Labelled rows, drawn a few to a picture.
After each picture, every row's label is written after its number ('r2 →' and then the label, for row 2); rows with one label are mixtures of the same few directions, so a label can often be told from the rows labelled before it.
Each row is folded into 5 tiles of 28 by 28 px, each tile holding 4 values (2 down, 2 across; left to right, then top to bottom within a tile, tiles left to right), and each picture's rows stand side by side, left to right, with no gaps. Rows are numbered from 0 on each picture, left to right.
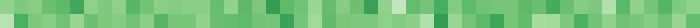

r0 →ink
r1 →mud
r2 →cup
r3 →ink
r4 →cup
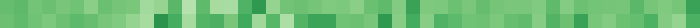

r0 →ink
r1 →cup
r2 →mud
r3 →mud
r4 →mud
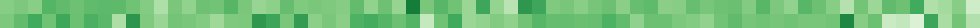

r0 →mud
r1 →ink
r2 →mud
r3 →cup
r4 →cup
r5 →cup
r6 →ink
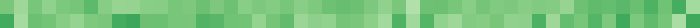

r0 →ink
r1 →cup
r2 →mud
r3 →mud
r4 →mud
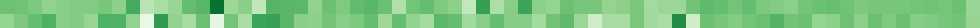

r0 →mud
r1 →ink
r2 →cup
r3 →cup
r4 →mud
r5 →ink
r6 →mud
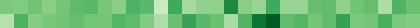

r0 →ink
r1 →ink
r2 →cup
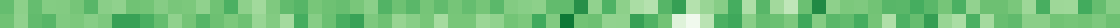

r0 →ink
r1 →cup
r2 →ink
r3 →cup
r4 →ink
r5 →cup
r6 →mud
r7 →cup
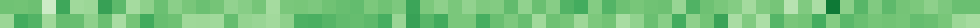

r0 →cup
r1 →ink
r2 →mud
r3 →cup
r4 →cup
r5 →mud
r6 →ink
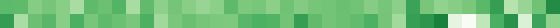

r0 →ink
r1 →ink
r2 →mud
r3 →mud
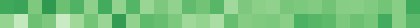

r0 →cup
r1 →ink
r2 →mud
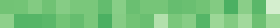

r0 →mud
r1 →mud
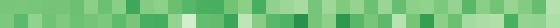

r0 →mud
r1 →mud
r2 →cup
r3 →ink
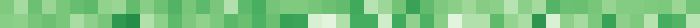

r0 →ink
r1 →cup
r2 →mud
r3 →mud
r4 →mud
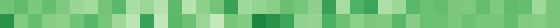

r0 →ink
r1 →ink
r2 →cup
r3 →cup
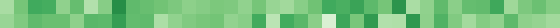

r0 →cup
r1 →mud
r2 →mud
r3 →ink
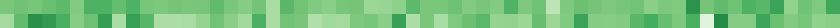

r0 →mud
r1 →mud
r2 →mud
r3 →mud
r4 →mud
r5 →ink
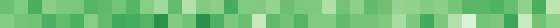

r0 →ink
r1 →cup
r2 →cup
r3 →mud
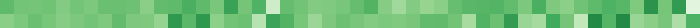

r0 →cup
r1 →mud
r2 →cup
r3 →mud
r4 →mud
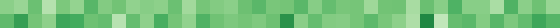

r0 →cup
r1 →cup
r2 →ink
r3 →ink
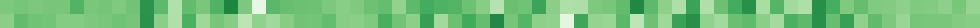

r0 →ink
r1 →cup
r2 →mud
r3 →ink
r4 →ink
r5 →cup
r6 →ink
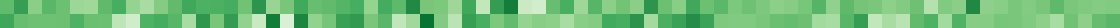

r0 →ink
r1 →mud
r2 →ink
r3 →cup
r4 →ink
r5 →ink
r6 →mud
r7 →ink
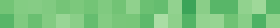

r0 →ink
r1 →cup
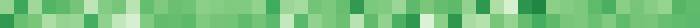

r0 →ink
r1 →mud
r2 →ink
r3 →cup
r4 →cup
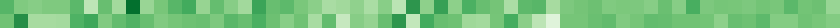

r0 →mud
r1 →cup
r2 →mud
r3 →ink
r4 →mud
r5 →mud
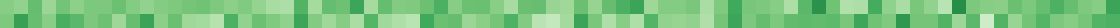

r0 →cup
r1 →ink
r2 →ink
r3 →ink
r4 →ink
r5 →cup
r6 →cup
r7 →ink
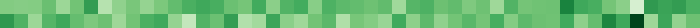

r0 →cup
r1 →mud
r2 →cup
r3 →ink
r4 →ink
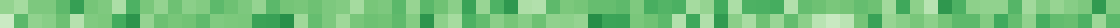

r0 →ink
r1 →ink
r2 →ink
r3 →cup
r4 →mud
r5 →ink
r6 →cup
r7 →cup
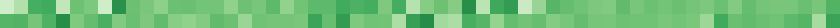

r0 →cup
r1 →mud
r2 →mud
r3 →cup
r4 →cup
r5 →mud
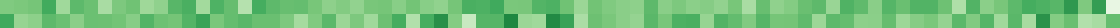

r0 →cup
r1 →cup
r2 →mud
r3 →mud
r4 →ink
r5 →cup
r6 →cup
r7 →mud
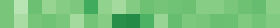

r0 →ink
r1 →ink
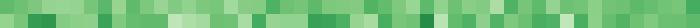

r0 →mud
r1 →mud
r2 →mud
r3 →ink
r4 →ink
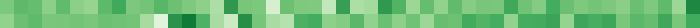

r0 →cup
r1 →mud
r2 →cup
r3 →ink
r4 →mud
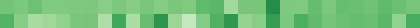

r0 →mud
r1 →mud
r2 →mud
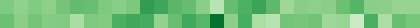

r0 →ink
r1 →ink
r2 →ink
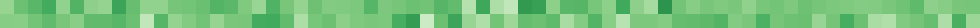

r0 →cup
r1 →ink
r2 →ink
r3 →cup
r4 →cup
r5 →cup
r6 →mud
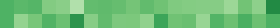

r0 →ink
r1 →mud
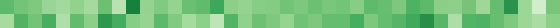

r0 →mud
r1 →ink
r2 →ink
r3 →cup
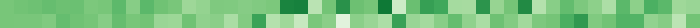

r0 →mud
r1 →mud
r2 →cup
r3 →cup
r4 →cup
